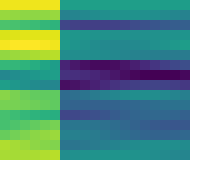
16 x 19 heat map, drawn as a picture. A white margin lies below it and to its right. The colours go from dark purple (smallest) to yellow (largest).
Average level on the scale: 50%. Seam: vertical, 30% of the way across, the left part higher. Grain: streaks across. Ninth with the highest average: top left.
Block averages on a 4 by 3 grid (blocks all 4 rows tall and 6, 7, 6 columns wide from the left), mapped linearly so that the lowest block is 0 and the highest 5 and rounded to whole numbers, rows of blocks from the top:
5 1 2
4 0 0
3 0 1
5 1 1
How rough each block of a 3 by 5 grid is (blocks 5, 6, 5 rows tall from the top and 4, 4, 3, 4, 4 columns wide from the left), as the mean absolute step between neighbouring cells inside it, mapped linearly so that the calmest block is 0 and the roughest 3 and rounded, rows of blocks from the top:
13211
13222
02000
